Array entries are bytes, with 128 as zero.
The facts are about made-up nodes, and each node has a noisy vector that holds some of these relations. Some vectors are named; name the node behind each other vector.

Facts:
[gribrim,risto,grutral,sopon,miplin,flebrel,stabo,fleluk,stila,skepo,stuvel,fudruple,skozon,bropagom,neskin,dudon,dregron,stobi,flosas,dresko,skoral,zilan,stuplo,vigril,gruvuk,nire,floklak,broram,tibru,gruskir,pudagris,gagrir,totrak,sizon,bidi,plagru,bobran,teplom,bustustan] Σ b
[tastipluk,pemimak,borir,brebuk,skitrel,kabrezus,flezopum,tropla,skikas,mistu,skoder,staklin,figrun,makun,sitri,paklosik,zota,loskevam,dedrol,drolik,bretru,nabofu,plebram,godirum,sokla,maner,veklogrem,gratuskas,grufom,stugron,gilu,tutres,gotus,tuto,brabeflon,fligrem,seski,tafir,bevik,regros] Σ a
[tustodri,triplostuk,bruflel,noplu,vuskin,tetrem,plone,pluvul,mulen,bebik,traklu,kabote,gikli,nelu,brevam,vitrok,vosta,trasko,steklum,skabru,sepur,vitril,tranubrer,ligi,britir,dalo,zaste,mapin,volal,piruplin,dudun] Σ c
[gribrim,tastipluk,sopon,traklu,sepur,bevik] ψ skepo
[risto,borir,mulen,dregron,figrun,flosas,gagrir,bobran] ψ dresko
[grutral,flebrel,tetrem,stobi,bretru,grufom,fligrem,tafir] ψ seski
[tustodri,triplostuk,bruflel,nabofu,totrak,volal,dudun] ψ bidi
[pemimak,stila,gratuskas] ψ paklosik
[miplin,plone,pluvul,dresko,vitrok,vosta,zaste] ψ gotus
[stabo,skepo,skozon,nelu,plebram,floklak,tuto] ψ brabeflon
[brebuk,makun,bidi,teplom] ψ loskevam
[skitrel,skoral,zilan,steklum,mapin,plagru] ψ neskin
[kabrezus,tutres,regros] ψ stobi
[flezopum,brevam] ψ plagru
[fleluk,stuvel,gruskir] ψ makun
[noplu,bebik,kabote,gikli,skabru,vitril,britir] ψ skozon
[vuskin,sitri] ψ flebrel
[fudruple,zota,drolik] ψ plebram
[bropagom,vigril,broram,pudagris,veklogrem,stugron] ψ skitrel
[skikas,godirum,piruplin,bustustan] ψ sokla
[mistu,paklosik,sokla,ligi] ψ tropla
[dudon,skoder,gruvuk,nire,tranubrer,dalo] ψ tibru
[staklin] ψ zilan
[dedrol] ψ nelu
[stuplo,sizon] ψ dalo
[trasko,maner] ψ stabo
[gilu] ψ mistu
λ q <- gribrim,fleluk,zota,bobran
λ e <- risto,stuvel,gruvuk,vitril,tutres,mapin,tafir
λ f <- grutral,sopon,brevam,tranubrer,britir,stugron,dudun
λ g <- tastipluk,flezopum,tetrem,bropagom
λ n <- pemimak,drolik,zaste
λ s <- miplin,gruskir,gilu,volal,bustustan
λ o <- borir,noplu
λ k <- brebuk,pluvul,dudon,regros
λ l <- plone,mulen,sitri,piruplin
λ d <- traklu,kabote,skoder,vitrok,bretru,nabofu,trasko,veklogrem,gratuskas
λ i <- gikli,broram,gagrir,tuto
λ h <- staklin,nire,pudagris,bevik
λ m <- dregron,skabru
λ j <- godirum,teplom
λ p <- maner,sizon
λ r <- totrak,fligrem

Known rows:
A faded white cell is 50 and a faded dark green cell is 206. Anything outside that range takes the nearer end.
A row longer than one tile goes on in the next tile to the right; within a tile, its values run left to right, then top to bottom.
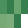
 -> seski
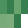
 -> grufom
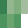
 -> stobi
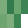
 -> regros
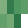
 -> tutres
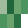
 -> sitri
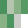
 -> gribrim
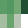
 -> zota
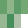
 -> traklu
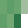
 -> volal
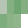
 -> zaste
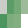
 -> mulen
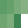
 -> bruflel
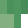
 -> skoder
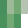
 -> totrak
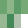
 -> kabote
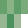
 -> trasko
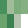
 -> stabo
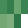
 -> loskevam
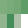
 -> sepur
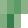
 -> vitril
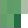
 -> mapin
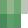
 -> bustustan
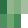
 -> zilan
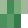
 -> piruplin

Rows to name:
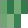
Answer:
flezopum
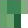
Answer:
staklin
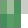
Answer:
nire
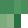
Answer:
veklogrem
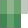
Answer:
stuvel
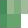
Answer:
tibru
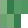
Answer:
gilu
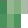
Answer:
vigril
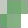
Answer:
pluvul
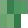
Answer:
godirum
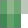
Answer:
gruskir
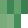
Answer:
pemimak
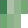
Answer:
grutral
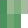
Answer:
skoral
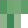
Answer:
nelu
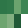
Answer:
skitrel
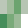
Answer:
miplin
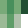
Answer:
tuto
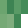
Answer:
fligrem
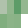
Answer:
vitrok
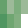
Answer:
stuplo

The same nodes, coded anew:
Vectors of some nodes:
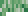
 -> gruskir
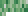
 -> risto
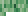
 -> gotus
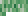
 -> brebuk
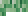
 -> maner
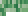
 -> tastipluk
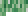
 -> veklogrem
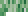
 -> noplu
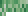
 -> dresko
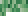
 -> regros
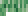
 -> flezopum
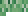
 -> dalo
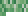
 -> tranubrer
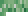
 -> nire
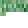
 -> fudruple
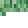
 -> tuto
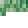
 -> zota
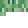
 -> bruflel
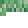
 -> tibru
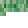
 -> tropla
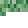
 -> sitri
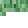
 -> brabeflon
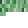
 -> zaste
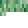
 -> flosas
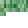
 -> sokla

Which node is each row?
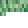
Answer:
bobran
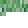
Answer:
stila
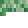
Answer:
sizon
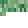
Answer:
pudagris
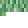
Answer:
piruplin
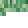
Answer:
bevik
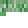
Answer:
gribrim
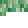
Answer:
totrak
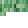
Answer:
figrun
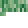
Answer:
bropagom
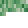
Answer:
teplom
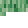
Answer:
skitrel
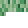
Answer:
vitril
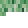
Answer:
trasko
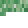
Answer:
dudon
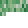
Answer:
dregron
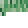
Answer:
drolik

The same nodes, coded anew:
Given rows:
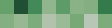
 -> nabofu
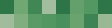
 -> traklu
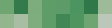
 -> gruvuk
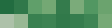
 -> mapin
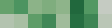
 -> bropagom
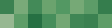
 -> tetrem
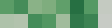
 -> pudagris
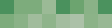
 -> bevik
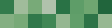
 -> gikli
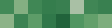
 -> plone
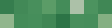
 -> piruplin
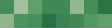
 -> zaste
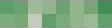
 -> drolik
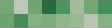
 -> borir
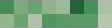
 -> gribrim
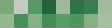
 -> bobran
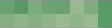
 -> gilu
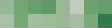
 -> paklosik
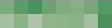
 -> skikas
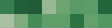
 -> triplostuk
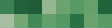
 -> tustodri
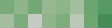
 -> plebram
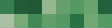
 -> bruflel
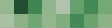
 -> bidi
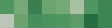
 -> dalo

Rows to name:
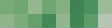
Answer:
dudon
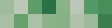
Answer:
gotus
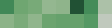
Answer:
sopon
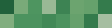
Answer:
noplu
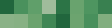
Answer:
vitril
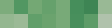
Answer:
bustustan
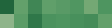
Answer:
tranubrer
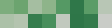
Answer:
broram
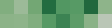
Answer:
risto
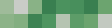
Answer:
gagrir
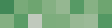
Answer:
zota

